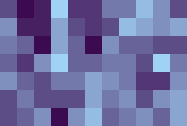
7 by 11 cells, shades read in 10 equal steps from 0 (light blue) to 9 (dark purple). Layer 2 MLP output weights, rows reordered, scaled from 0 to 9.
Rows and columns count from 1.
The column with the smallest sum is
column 4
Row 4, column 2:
7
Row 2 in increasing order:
1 2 2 2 3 3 6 6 7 8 8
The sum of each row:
55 48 59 43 48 48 46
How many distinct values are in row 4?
6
